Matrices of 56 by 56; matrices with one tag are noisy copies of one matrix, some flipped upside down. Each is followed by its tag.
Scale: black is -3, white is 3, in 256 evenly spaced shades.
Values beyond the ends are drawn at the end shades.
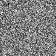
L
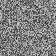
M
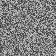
L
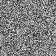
M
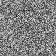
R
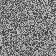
M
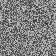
M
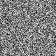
L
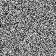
L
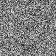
R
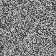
L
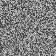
L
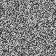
L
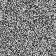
M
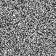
L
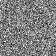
M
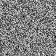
L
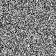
L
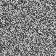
L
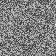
R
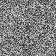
R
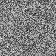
R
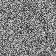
R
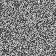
L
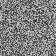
M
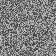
M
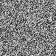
L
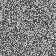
M
